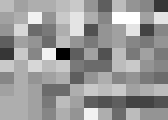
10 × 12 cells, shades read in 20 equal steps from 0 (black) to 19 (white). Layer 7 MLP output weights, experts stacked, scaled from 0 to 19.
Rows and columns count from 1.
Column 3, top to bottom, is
13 18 8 11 10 16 11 12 12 12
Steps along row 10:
same down down up down up down down up down same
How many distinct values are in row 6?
8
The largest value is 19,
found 2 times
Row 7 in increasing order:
7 8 9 10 10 11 11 11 12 13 13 13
